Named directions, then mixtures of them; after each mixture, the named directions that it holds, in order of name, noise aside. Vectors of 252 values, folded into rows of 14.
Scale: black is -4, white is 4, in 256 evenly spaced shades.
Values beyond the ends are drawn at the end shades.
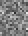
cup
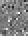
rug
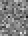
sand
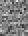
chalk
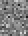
sand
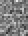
chalk, sand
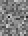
cup, sand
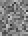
cup, rug, sand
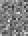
rug, sand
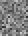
cup, rug, sand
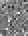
rug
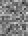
chalk, cup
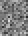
cup, rug, sand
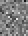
cup, rug, sand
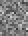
cup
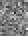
cup, sand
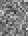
cup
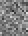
cup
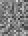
chalk, rug, sand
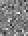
rug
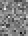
sand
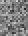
chalk, rug
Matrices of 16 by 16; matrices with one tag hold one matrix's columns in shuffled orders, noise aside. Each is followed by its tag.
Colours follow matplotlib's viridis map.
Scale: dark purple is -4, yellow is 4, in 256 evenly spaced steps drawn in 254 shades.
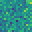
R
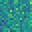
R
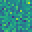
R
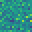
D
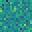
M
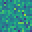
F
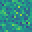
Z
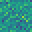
D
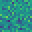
D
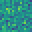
M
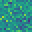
D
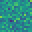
D
